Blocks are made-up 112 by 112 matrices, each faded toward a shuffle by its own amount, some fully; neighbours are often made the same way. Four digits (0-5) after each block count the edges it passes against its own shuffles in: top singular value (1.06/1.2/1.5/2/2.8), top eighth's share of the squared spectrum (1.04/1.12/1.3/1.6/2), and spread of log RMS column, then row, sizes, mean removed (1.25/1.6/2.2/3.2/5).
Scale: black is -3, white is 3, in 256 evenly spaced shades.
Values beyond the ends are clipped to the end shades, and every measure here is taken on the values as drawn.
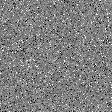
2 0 0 0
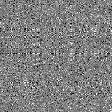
4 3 2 2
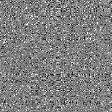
5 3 3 3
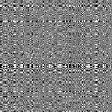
5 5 4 4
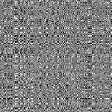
5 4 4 4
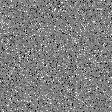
2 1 0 0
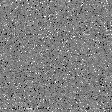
3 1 0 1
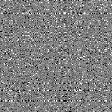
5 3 2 3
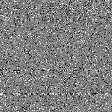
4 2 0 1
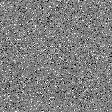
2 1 0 1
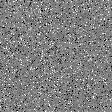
0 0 0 0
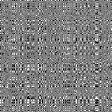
5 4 4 4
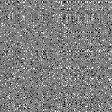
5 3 2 2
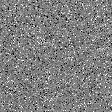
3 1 0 0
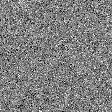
0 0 0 0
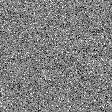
0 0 0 0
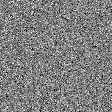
0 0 0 0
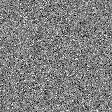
0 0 0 0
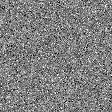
0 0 0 0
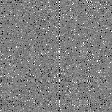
4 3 2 1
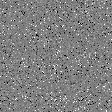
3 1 0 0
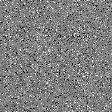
1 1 2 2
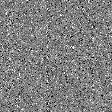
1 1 2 0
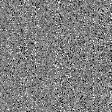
1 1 3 0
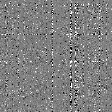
3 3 4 2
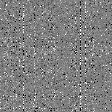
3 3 3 2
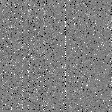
3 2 2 1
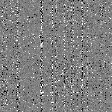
2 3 3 2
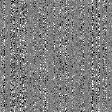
2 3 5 0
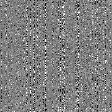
2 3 4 0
